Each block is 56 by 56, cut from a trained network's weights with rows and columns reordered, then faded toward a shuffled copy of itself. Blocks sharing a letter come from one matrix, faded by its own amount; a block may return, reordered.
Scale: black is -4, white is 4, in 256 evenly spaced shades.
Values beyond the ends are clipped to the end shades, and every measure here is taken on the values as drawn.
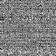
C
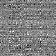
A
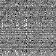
A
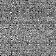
C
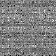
A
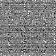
A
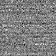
C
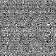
C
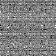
A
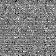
C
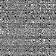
A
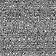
C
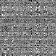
A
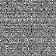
A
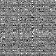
A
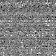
C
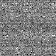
C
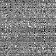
A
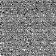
C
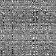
A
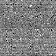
C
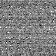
C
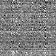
A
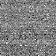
C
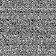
C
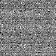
C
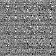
A
